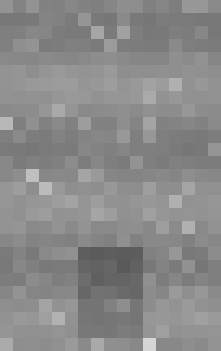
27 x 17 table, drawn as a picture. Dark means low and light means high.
No overall slope runs across the table. Horizontal stripes repeat 3 times down the table. The bottom middle is the ninth with the lowest average. A few values lie far out on both sides of the bulk. In the bottom middle lies a patch that is lower than the rest.
